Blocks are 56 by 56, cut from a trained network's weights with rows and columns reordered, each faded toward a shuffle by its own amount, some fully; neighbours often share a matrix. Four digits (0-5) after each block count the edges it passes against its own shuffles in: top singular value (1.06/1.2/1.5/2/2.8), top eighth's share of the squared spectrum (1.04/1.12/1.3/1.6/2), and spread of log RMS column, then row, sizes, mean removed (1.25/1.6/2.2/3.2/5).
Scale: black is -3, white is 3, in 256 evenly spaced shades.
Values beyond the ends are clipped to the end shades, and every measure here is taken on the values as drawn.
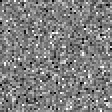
0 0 0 0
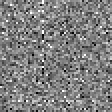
3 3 1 1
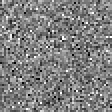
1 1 0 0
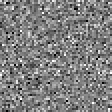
2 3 1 1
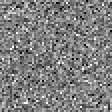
0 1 0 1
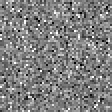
0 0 0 0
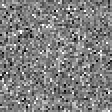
0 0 0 0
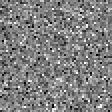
1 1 0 0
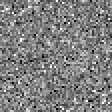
0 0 0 0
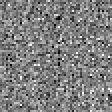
2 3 1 1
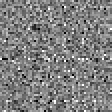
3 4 1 2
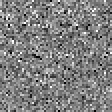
2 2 0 1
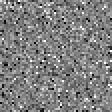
1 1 0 0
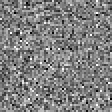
2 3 0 1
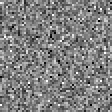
1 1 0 0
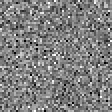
2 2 1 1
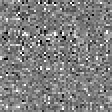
3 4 2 2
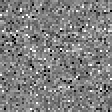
2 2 0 1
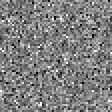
1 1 0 0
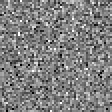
0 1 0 0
